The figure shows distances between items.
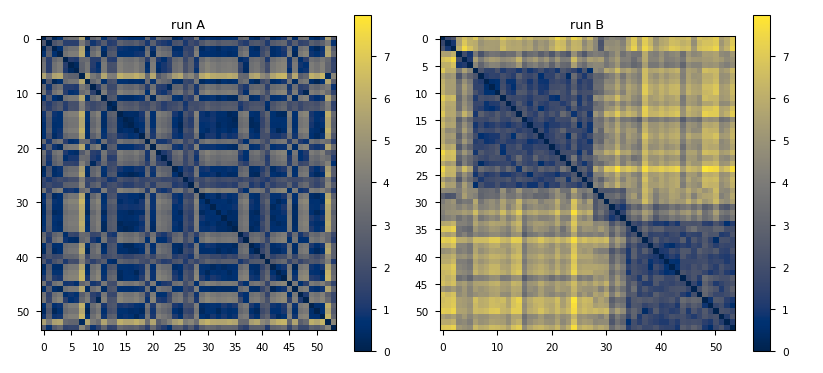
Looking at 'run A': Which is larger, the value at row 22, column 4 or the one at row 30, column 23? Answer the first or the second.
the second
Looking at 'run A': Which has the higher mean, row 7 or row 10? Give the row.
7
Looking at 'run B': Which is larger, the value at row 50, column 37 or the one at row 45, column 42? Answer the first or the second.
the second
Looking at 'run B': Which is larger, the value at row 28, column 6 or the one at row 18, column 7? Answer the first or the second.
the first
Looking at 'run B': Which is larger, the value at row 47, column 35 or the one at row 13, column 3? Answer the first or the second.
the second
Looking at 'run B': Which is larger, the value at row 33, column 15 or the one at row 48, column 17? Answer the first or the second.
the second
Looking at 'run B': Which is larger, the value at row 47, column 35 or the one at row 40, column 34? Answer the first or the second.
the first
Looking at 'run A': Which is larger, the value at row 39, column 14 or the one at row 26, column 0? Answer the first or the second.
the second
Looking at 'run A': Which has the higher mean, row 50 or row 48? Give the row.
48
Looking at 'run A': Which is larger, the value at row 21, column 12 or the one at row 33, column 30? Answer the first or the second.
the first
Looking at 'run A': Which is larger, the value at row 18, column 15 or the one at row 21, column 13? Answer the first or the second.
the second
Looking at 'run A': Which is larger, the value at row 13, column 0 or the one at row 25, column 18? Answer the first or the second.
the first
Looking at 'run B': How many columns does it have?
54
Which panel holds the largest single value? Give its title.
run B
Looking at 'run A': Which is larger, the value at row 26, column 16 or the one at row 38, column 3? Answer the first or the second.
the first
